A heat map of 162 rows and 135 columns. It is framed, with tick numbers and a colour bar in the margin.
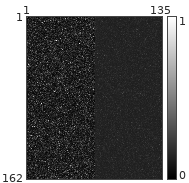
A vertical seam about 50% of the way across splits the table, and the right part is calmer. Fine speckle covers the field. The halves do not mirror each other. There are no regular stripes. There is no overall slope. Most values sit low, with a long tail of high ones.
